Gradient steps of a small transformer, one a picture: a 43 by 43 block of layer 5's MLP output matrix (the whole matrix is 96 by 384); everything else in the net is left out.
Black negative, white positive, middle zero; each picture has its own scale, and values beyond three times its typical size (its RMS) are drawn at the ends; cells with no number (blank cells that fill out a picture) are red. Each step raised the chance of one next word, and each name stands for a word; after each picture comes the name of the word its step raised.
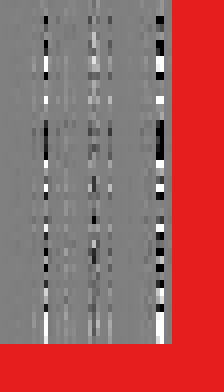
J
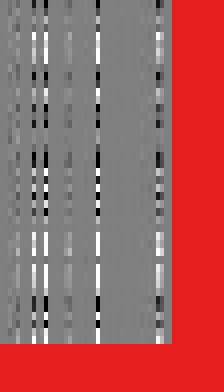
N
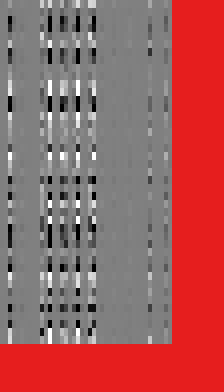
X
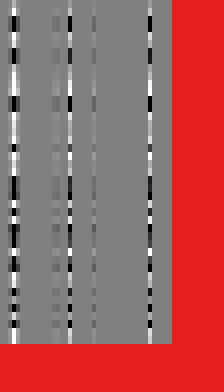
X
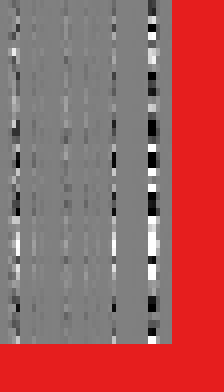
N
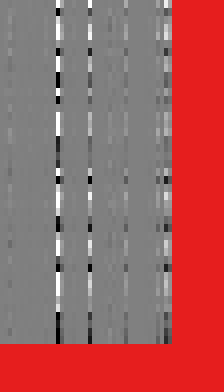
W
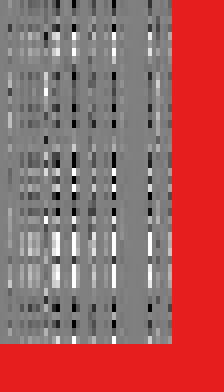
N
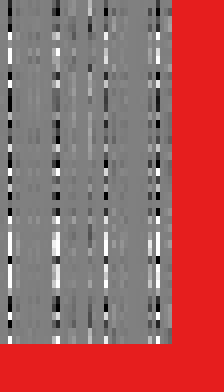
N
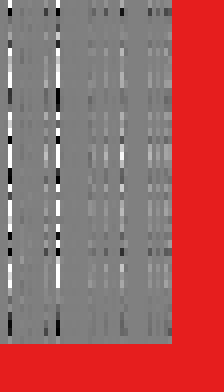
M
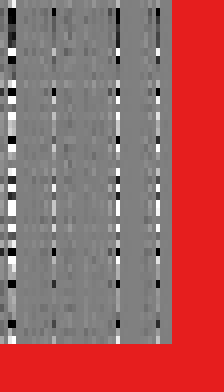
M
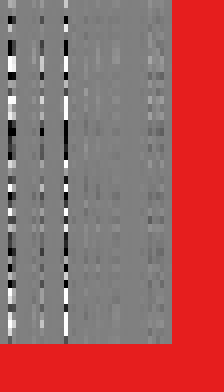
J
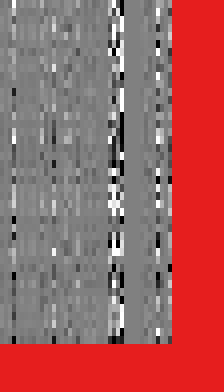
W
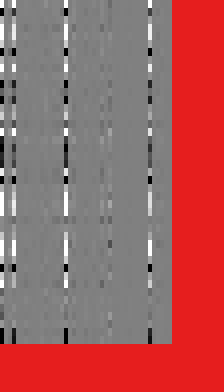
W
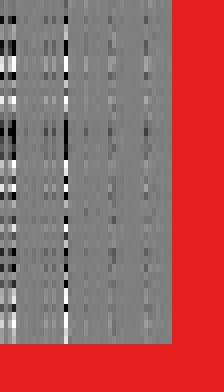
J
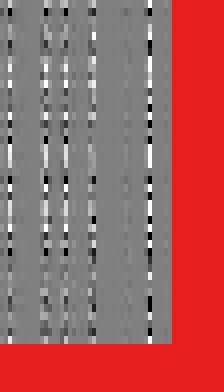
M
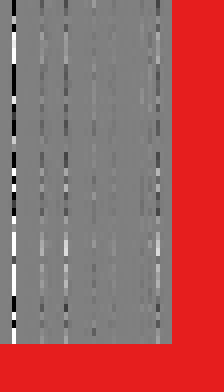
N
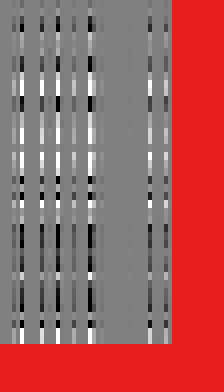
X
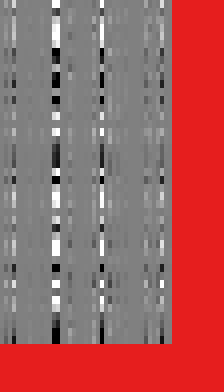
W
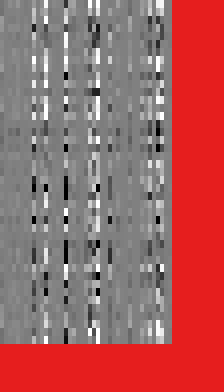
J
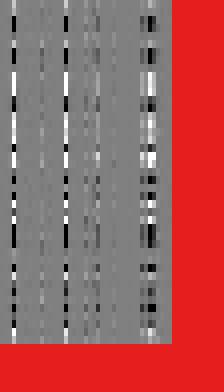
X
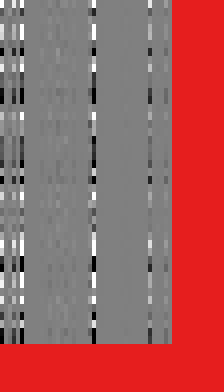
W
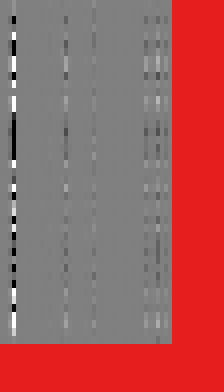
J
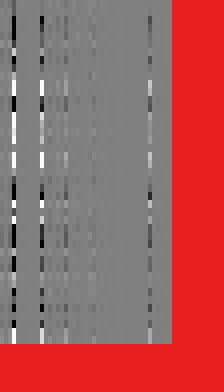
X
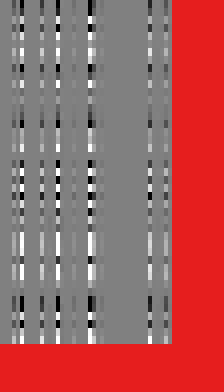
N
